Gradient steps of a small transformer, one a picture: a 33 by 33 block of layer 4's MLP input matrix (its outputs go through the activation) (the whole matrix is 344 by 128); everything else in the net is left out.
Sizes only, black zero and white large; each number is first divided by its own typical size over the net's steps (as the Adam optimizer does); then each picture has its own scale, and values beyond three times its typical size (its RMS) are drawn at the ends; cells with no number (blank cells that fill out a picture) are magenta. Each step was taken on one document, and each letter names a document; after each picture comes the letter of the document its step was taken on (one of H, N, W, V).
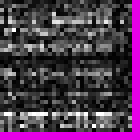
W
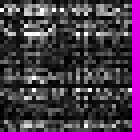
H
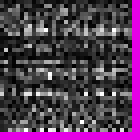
H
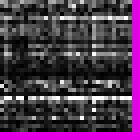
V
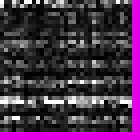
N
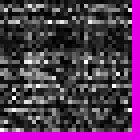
H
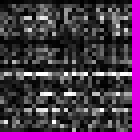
H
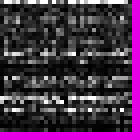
V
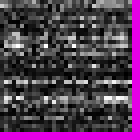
V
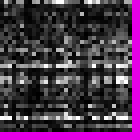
W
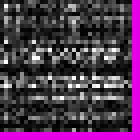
V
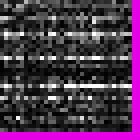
V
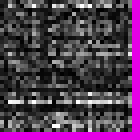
W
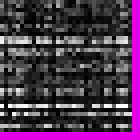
W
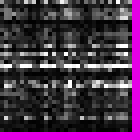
N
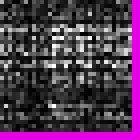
W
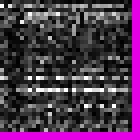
H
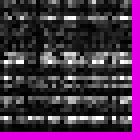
N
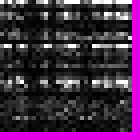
N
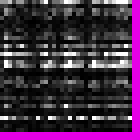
N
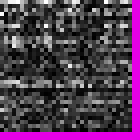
W
